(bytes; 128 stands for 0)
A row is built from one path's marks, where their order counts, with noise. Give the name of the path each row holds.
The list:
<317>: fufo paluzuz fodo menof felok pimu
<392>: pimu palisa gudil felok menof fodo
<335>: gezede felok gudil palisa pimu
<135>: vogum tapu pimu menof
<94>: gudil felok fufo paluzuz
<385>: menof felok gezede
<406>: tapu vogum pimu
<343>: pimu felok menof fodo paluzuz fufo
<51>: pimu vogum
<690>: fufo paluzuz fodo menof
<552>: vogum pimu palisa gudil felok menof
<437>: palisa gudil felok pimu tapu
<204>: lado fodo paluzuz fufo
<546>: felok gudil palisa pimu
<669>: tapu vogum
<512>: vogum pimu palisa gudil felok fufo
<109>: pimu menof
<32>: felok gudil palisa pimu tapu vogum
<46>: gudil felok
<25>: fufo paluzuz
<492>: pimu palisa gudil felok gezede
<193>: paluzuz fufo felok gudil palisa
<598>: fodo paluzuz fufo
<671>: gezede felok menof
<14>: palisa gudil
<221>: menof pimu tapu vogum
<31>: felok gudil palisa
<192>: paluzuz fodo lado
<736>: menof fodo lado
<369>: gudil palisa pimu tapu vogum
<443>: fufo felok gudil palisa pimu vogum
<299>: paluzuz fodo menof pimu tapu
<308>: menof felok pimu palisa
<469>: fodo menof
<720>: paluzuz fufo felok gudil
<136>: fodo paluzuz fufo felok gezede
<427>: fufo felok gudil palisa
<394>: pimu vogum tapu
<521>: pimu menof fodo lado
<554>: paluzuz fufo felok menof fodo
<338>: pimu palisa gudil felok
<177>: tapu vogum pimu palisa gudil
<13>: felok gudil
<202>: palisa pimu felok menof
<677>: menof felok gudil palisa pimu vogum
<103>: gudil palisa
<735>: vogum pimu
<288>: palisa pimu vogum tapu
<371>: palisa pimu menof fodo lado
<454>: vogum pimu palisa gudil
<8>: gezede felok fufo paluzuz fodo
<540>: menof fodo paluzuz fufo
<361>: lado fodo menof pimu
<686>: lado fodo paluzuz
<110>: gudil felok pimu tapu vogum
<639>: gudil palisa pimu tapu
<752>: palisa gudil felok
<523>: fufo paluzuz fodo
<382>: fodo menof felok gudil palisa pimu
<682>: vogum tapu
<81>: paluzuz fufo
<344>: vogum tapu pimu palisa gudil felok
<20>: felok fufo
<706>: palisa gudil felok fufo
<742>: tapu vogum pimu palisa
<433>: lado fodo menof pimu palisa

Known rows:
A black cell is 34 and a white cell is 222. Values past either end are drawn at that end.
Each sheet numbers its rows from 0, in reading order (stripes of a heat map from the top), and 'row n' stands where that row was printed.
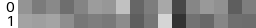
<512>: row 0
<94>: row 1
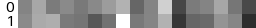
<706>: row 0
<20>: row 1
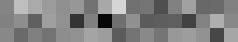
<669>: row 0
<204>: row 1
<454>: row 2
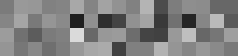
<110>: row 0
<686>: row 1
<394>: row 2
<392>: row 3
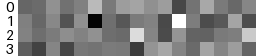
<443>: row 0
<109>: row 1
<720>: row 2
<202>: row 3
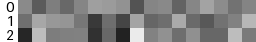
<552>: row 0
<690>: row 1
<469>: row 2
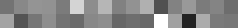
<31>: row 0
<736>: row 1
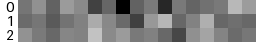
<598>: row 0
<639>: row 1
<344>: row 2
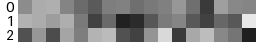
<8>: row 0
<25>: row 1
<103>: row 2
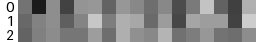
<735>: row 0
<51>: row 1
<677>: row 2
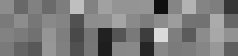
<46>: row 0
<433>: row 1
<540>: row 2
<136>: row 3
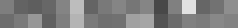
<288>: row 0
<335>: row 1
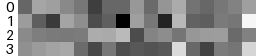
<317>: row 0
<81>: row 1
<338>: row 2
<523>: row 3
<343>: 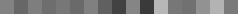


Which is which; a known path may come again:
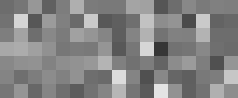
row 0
<335>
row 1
<14>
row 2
<437>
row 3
<94>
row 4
<177>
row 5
<720>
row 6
<299>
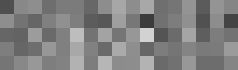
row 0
<382>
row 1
<135>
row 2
<546>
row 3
<193>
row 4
<32>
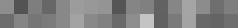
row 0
<552>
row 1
<369>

